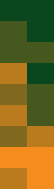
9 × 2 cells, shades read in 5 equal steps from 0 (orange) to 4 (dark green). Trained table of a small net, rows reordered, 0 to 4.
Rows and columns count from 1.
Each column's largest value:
4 4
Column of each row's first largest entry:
1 2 1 2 2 2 1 1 1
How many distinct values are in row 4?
2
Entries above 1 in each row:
2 2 2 1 2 1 1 0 0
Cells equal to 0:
3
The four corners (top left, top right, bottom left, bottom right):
4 4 1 0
